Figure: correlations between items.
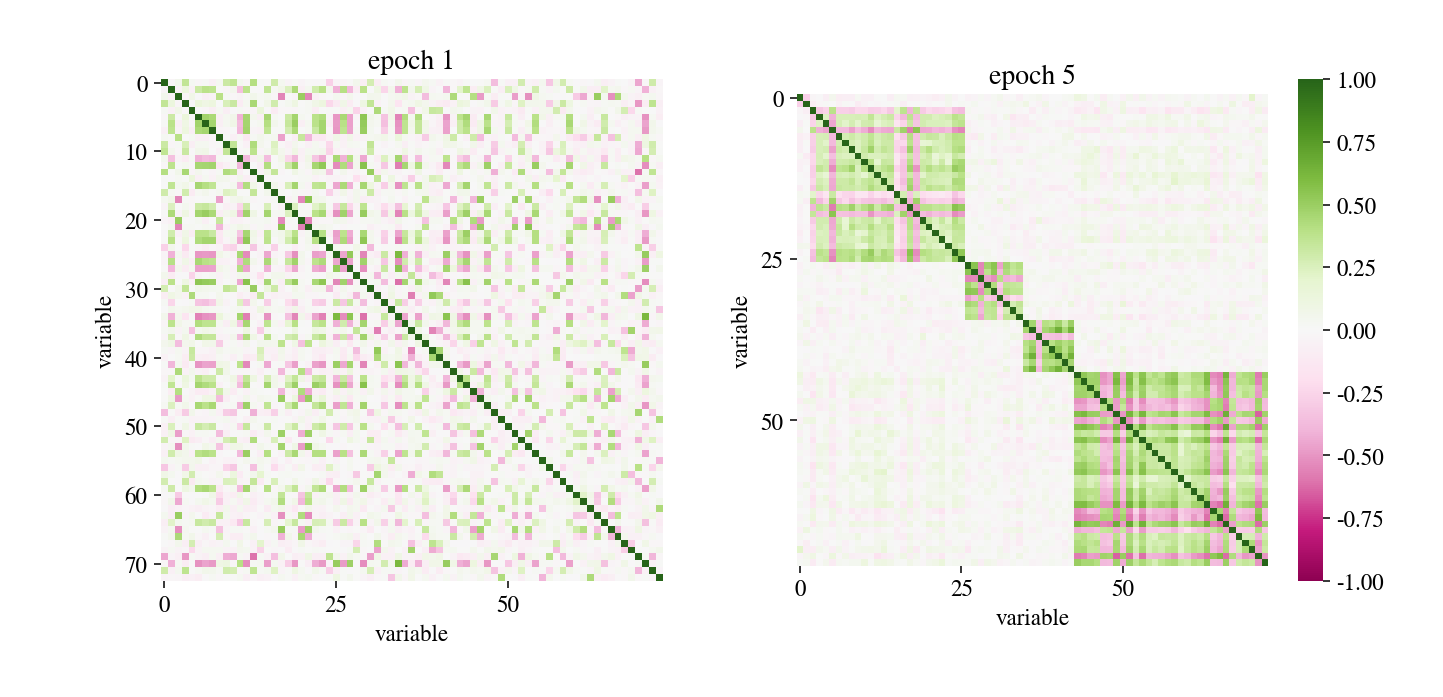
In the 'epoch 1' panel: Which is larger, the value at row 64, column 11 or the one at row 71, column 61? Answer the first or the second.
the second
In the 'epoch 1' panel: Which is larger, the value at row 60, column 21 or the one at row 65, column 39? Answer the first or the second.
the first
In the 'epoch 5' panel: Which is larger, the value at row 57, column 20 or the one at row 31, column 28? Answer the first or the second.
the second
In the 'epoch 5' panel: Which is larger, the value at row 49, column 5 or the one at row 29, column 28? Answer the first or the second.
the first
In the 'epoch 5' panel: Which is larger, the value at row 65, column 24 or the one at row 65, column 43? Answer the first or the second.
the first
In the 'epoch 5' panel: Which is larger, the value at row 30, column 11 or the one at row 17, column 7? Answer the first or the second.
the second
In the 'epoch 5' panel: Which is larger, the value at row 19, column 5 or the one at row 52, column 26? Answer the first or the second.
the second
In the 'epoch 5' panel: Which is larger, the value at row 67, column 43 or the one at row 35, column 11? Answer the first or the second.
the second
